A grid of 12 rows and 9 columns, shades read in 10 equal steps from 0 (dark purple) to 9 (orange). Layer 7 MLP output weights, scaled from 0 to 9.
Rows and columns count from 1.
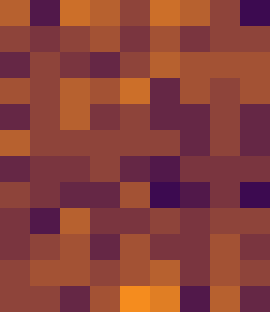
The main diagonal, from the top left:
6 3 3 5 4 4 3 3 4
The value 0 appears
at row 1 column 9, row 8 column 6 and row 8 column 9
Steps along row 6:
down same same same same down up down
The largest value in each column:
6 5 7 6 9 8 6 6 5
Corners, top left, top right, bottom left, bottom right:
6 0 4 2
